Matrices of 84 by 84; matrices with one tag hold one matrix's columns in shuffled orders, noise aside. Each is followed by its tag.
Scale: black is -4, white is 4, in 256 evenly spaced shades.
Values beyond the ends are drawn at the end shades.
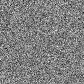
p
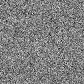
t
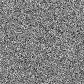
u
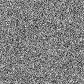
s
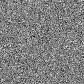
u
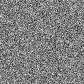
s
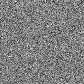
u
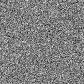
u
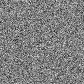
u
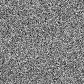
t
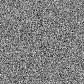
s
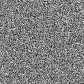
s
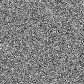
u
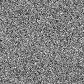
t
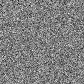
p
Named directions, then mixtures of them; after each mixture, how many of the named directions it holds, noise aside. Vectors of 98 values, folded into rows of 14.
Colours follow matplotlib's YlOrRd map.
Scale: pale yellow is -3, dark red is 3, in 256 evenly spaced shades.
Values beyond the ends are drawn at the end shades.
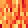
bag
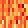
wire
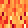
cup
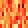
two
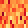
two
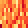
one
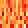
two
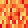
three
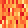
two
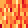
one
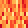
two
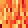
one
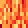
one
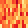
one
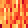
one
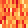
two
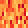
three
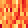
one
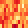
three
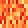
three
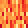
two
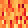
three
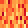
three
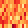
three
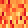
two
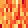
one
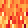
one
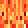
two
